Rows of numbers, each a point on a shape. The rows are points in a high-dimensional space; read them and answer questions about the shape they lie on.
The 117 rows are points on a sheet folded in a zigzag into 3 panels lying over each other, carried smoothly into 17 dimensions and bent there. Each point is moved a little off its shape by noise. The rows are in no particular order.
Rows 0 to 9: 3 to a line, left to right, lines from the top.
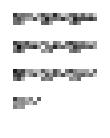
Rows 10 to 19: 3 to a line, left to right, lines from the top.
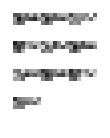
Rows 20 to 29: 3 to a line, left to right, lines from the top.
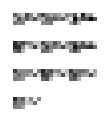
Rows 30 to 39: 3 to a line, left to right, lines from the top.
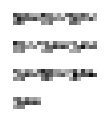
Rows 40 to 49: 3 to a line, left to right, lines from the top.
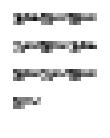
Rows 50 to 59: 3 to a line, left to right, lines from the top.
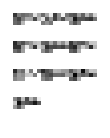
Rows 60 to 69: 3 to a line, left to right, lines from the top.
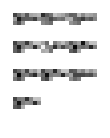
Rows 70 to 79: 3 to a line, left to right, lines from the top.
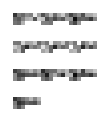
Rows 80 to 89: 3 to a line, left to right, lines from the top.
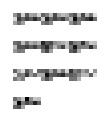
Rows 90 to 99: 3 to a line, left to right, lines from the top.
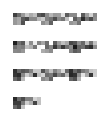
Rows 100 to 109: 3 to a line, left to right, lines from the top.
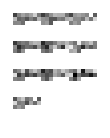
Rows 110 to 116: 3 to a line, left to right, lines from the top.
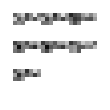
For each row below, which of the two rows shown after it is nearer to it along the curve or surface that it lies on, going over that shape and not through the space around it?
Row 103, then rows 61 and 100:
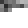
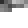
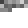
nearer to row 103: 100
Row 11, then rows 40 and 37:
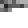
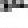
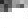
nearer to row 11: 37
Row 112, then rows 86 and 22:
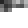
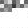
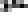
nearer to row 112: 22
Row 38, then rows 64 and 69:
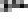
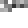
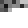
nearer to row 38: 64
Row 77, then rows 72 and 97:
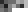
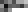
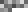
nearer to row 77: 72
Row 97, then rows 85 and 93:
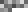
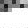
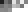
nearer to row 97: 93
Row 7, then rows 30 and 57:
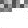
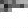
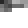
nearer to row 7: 30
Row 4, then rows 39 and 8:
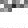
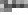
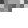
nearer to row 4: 8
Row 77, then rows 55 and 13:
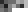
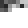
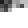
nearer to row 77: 13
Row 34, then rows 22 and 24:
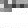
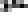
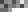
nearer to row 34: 22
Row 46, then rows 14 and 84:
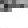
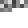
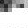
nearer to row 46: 84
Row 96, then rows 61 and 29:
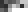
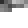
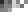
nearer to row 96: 29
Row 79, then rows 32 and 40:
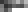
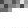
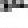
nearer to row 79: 40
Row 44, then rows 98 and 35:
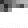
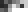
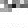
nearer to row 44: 98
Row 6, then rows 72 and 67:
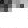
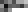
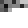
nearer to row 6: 72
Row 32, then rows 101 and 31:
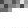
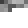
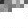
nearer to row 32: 31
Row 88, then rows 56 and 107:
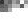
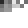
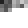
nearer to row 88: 56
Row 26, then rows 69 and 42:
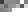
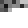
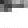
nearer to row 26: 69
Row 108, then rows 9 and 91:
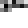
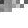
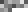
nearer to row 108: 91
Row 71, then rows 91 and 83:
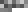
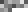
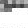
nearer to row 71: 91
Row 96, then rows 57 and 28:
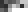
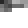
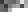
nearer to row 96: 28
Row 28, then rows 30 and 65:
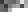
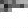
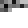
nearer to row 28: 65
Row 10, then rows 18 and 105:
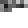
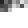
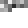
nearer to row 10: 105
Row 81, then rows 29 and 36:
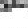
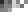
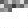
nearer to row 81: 36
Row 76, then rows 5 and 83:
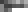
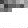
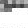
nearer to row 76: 83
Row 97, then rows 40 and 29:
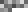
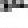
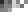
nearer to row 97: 29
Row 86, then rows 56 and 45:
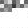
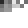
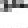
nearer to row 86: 56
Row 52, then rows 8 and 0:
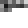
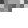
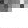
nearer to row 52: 8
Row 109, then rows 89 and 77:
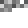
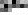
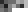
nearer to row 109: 89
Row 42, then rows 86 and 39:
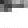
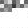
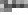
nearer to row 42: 39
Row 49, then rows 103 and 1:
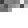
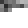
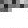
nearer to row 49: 1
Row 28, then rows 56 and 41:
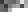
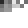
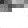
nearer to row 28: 56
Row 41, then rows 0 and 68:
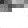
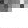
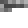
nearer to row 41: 68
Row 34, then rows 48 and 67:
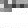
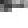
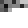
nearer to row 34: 48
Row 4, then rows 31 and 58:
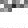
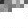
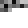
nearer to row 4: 31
